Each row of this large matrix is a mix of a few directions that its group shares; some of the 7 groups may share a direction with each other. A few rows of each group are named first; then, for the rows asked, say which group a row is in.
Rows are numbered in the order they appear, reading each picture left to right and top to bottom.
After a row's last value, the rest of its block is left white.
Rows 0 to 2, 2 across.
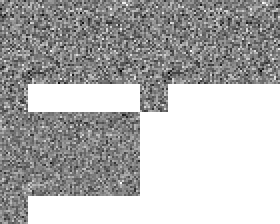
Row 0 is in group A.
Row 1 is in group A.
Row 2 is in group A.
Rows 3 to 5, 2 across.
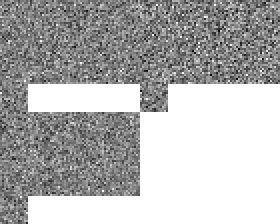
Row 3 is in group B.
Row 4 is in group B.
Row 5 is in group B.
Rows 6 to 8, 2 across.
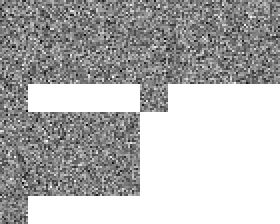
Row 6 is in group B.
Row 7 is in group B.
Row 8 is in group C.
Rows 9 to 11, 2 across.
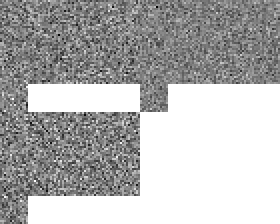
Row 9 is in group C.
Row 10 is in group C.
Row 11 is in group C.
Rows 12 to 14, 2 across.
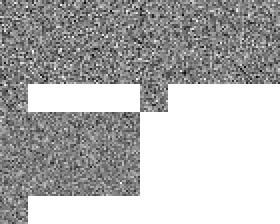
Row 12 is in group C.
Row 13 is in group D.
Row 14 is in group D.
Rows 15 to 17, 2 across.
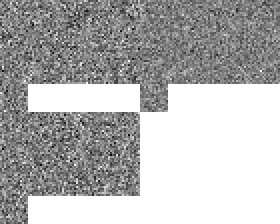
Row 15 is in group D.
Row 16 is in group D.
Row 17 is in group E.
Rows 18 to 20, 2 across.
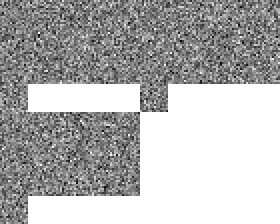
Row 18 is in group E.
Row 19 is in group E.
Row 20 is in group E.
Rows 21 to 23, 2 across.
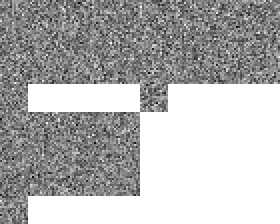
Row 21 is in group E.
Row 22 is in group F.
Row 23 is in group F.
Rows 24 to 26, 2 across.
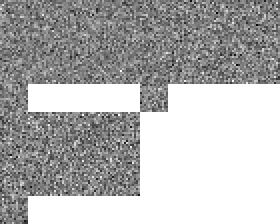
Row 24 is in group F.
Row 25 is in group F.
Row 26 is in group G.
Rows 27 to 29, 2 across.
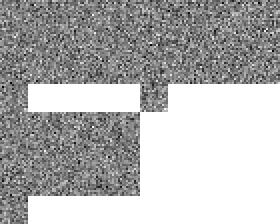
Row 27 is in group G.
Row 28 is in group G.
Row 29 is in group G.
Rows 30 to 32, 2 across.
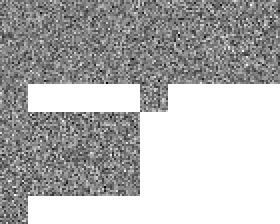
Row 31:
E
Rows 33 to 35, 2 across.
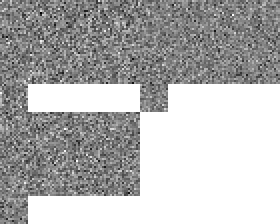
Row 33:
C
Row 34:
G
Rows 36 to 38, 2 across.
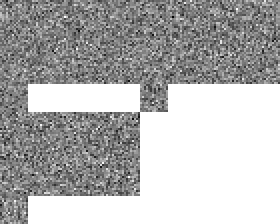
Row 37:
F
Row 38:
E
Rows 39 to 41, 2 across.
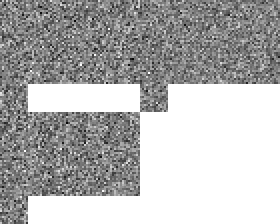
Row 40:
F
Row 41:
B
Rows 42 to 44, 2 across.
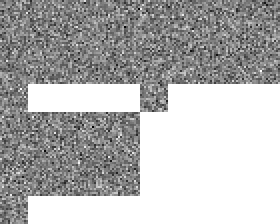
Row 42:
D
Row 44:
G
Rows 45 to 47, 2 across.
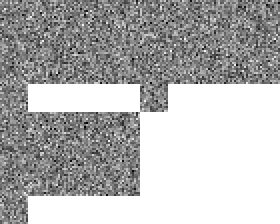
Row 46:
G
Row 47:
C
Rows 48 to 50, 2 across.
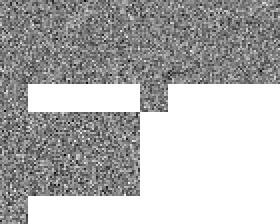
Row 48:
D
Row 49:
A
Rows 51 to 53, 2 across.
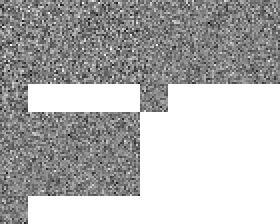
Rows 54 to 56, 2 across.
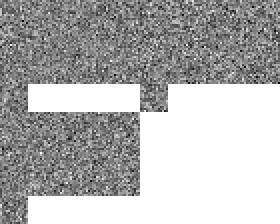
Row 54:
G
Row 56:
C
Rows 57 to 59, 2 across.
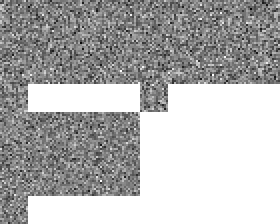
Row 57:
G
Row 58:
A
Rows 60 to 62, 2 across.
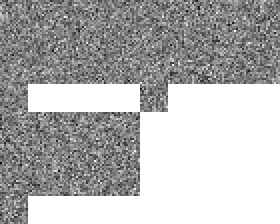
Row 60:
B
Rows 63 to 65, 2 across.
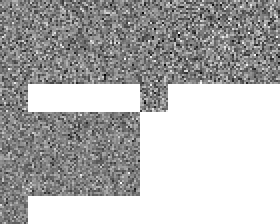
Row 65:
D
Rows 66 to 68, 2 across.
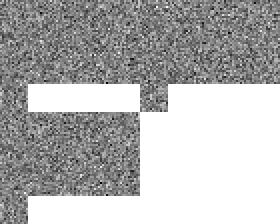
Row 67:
C
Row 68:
C
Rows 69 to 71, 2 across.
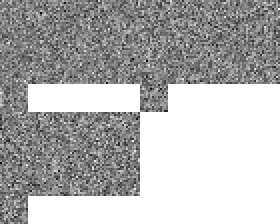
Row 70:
D
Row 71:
F
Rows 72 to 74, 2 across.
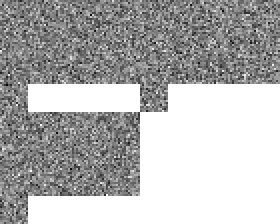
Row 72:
F
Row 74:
F
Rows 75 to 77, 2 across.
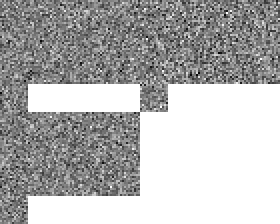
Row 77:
E
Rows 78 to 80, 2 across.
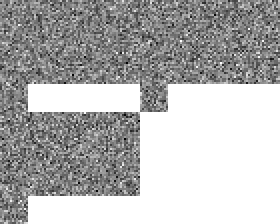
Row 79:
A
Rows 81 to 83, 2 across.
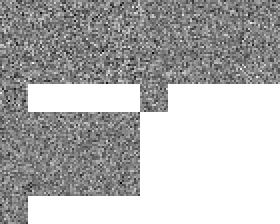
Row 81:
E
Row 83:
G
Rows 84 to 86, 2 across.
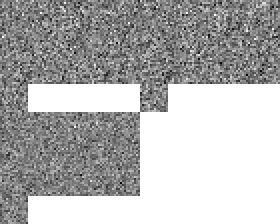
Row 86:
A
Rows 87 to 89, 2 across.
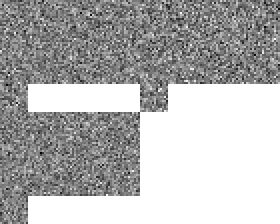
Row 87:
F
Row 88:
D
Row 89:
B
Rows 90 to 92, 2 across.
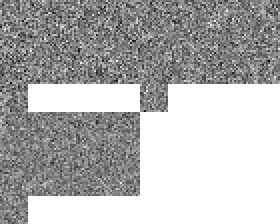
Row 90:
G
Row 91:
D
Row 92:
D
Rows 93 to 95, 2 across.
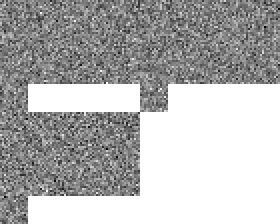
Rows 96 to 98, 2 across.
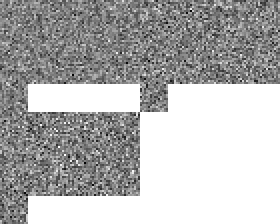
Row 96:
A
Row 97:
B
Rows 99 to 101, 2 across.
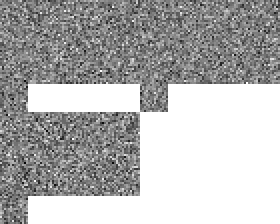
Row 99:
C
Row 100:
G
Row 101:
C
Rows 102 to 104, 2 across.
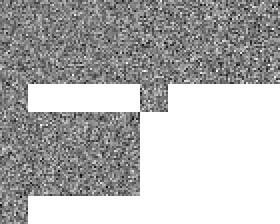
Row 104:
B
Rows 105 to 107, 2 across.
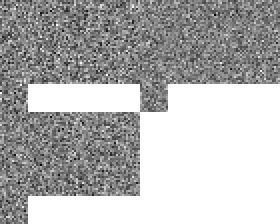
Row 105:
B
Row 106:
A
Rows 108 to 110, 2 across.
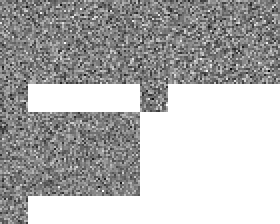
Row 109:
C
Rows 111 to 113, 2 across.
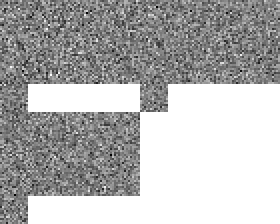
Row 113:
E
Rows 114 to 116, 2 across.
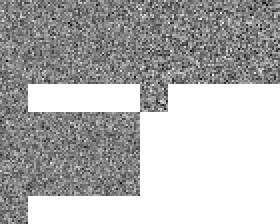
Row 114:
D
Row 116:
B
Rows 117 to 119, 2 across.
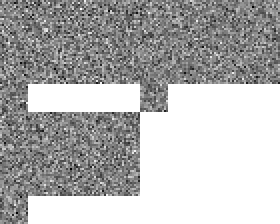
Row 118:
D
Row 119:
F
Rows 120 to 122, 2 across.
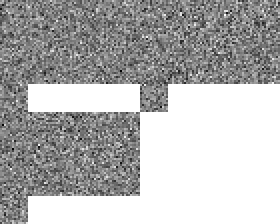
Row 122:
E
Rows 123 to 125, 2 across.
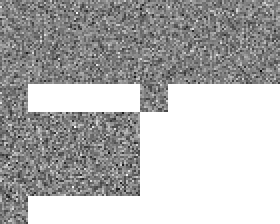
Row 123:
F
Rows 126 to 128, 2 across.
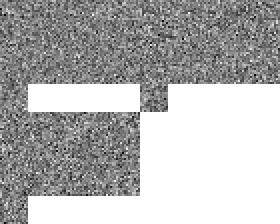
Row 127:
G
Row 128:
D
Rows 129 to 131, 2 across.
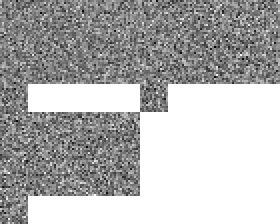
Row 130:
E
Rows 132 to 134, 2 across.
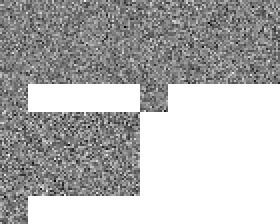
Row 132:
D
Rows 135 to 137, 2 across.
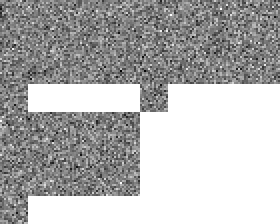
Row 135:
F
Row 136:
E
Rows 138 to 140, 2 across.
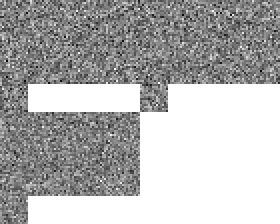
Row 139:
F
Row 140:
D
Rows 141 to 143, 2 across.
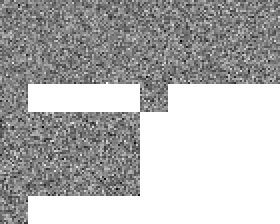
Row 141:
B
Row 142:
B
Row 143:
D
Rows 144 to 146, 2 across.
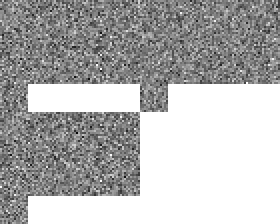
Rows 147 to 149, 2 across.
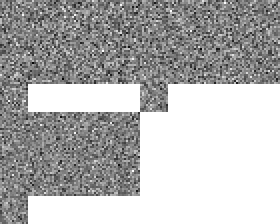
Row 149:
C
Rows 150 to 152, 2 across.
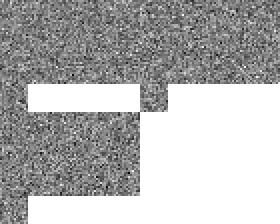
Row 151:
D
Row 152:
G
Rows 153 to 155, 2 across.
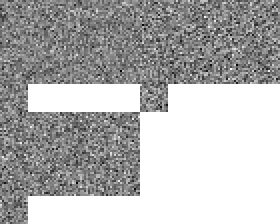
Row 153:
B
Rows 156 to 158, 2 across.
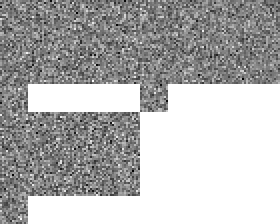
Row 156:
F
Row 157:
B
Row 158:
C
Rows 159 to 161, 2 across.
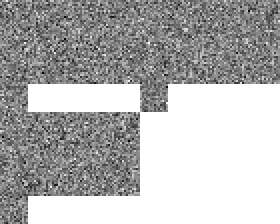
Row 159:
B
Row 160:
C
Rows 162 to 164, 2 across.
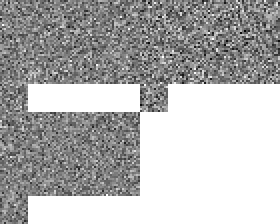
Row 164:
G
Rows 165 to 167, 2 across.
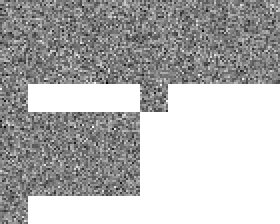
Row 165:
B
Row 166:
B
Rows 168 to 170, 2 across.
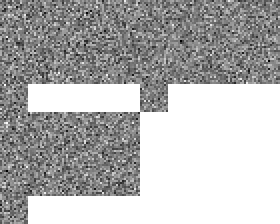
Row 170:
B
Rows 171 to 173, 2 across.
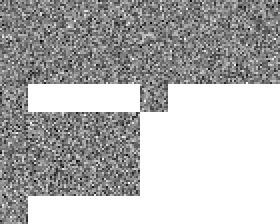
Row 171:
C
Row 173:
C
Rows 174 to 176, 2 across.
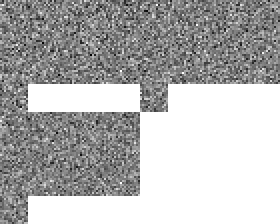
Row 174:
D
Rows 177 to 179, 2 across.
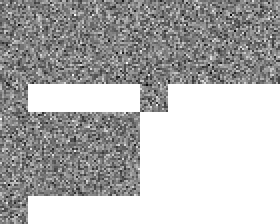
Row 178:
F
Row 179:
F
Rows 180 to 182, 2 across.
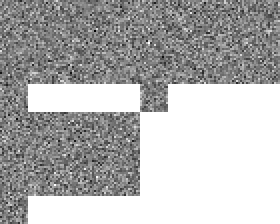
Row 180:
F
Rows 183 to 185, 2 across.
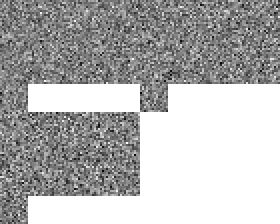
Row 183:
D
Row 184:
G
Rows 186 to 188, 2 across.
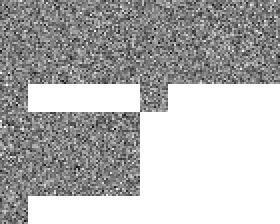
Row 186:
F
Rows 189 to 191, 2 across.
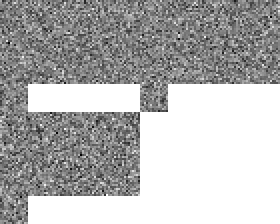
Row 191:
A
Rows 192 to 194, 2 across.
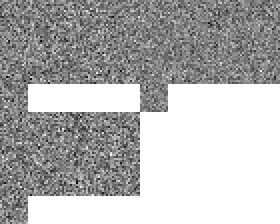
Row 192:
B
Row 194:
E
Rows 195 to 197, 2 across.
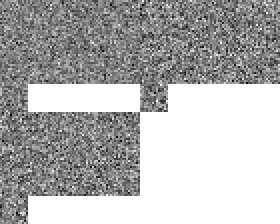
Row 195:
E
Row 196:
A
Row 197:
A
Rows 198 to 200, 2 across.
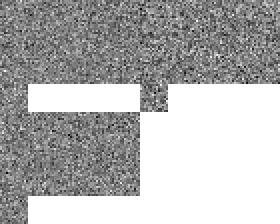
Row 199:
B
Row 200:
D
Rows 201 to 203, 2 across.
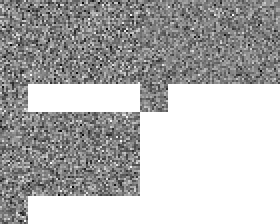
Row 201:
G
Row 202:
G
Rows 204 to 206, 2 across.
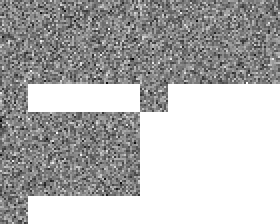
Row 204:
E
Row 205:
F
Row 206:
F
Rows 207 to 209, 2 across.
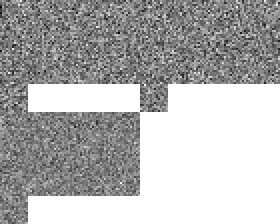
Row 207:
F
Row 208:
C
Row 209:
A
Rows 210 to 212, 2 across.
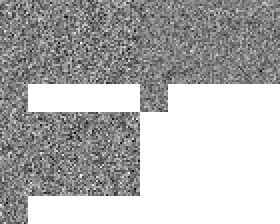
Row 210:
B
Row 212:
D
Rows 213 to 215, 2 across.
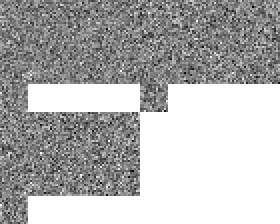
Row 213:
G
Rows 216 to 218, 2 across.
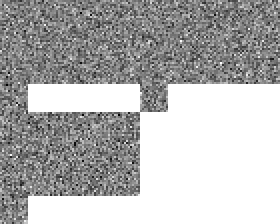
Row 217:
A
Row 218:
G
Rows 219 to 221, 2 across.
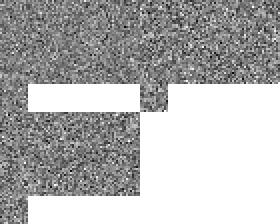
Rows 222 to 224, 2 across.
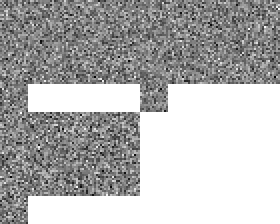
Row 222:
B
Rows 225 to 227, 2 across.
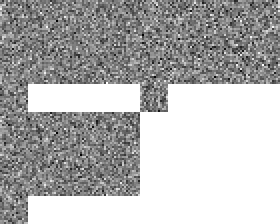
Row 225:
F
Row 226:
E
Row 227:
A
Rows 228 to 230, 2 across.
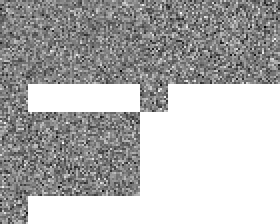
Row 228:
B
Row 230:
B
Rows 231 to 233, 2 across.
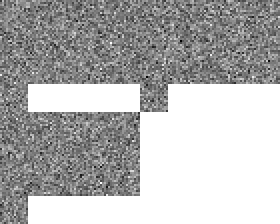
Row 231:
E
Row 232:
B
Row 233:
C
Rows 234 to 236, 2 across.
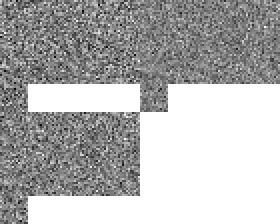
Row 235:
D
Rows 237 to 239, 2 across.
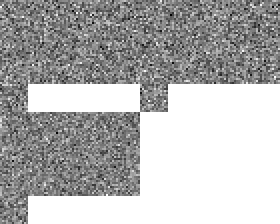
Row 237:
F
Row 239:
F
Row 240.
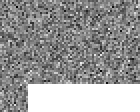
